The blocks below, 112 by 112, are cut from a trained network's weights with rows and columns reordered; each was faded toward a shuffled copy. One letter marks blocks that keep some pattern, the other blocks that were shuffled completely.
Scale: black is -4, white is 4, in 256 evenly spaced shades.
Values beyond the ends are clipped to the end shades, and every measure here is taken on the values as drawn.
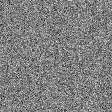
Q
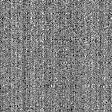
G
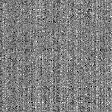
G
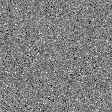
Q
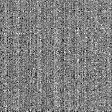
G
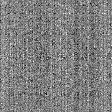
G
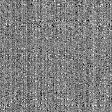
G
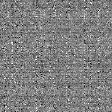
G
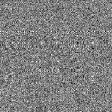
G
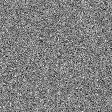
Q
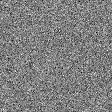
Q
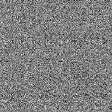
G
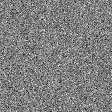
Q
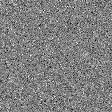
Q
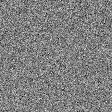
Q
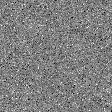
Q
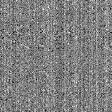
G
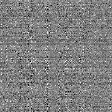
G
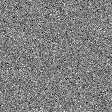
Q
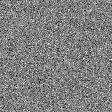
Q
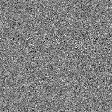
G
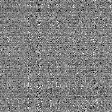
G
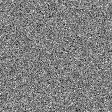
Q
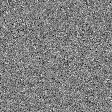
Q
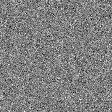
Q
